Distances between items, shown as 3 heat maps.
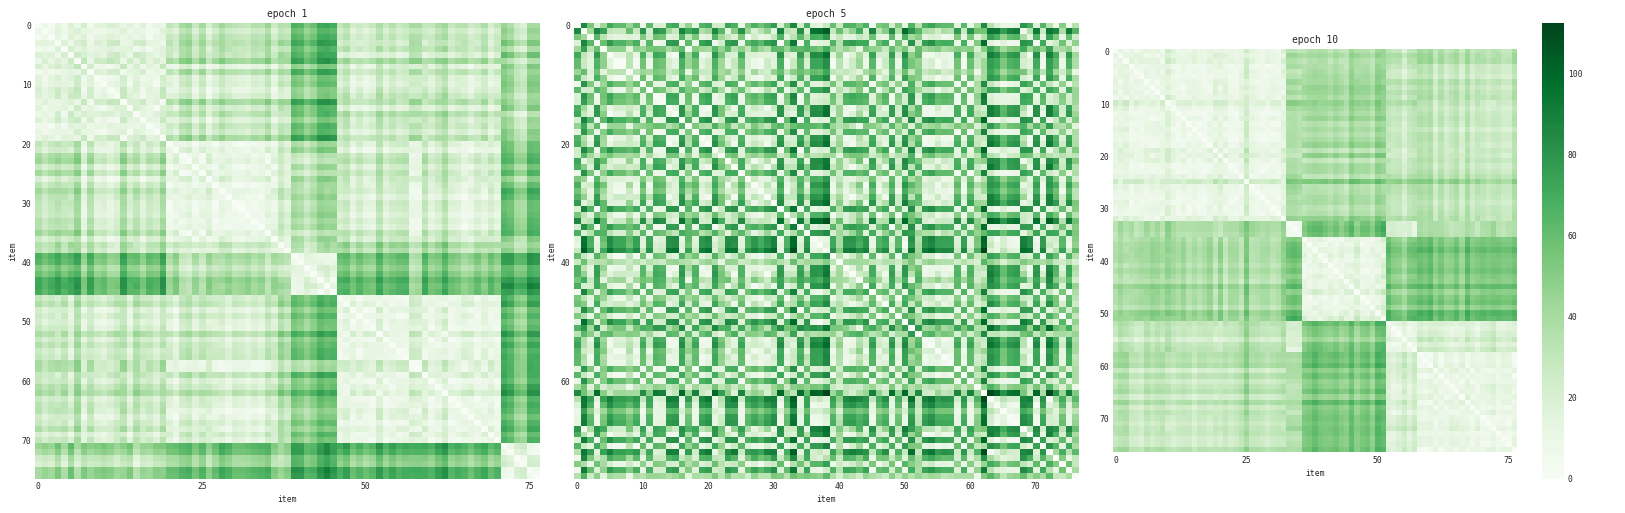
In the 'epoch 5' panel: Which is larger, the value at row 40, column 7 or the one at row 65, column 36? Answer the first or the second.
the first
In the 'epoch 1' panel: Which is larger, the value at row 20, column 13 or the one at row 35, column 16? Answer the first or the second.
the first
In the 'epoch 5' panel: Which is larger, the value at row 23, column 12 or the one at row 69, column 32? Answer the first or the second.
the first
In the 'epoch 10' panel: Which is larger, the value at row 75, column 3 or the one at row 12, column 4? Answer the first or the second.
the first
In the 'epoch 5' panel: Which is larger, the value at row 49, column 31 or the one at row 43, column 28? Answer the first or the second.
the first
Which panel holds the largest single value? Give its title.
epoch 5
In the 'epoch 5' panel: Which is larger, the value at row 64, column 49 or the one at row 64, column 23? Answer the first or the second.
the second
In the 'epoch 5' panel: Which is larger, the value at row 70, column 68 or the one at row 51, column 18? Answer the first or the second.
the first
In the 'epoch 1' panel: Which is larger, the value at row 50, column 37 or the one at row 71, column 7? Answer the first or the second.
the second
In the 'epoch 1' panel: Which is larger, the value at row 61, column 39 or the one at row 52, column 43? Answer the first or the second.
the second
